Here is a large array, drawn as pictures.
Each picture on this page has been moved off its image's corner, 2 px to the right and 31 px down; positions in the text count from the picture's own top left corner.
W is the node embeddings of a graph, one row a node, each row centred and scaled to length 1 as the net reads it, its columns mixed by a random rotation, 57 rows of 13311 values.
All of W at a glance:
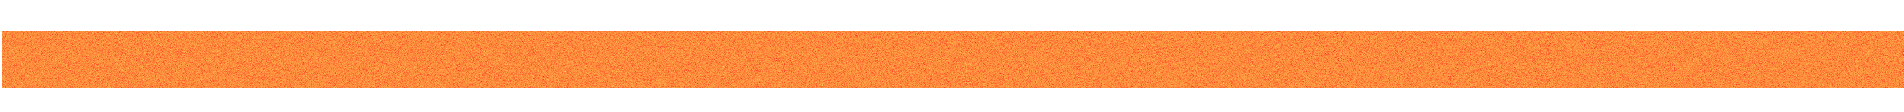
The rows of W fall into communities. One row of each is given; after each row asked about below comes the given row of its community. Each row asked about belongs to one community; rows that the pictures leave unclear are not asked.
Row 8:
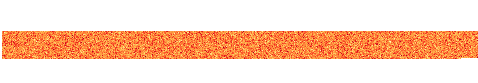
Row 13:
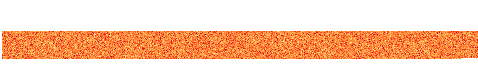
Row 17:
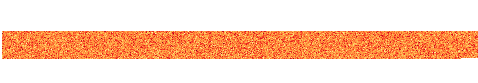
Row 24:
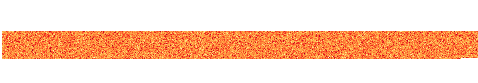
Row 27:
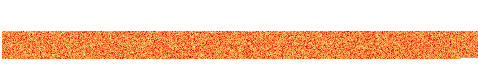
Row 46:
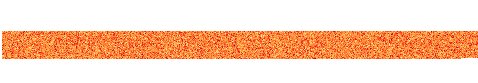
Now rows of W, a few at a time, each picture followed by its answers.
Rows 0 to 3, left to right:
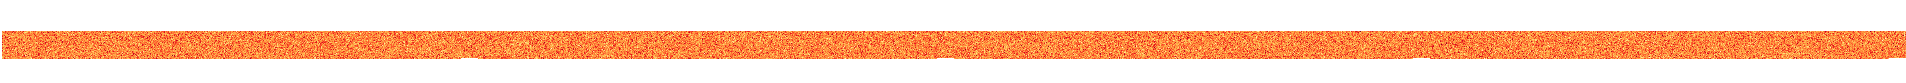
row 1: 13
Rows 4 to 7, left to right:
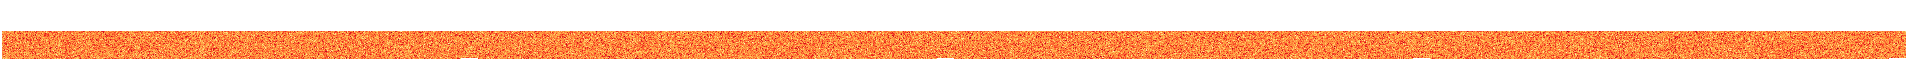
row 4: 24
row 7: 24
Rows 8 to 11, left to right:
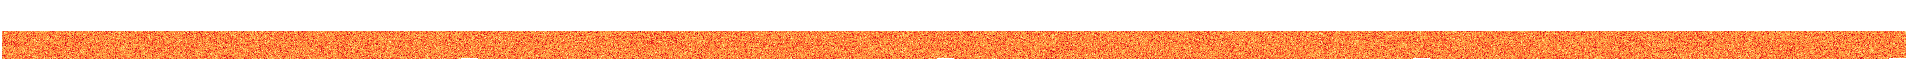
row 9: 13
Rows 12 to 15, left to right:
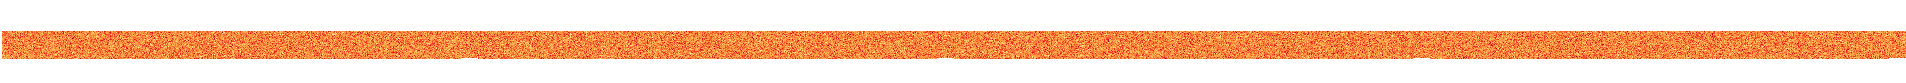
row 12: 24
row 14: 13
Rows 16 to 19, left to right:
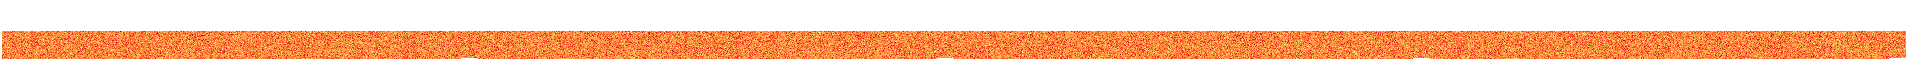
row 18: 8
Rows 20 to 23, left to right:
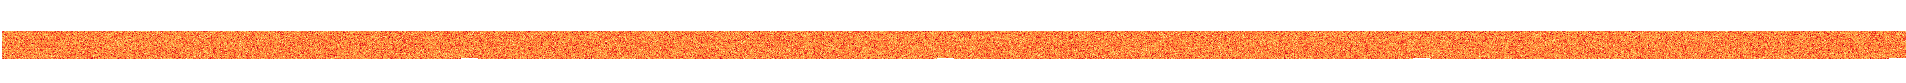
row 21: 8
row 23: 17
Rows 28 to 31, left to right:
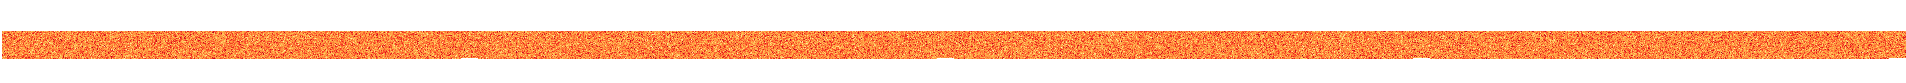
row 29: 27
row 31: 17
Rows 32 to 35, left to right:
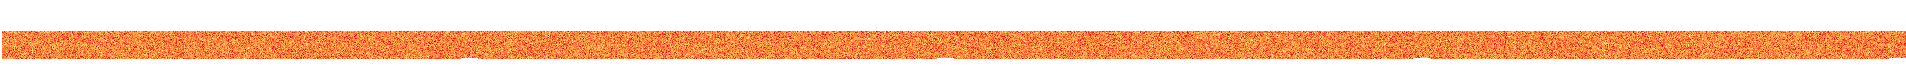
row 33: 8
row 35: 46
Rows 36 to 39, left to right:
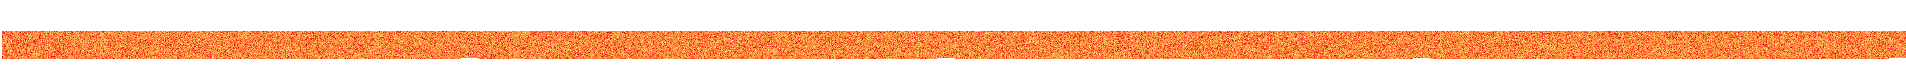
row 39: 8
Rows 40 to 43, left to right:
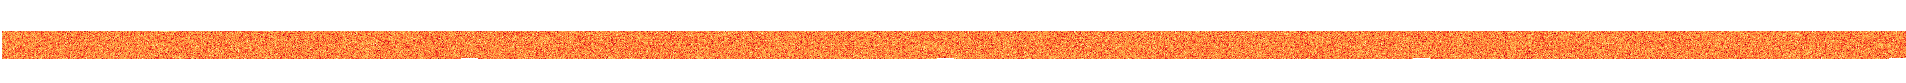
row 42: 24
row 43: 46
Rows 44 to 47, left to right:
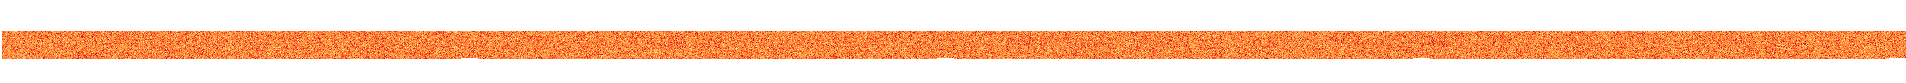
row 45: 13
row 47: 8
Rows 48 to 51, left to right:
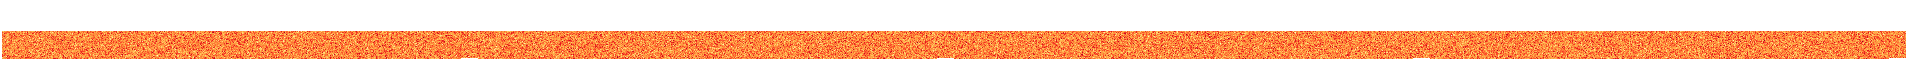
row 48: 13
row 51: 8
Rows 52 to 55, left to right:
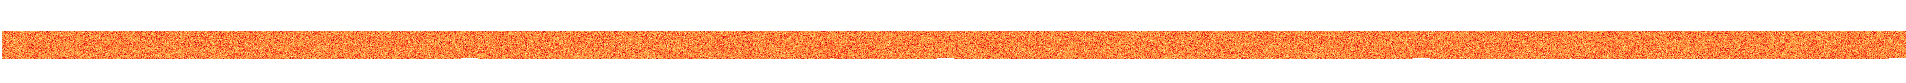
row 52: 13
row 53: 24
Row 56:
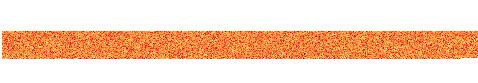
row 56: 24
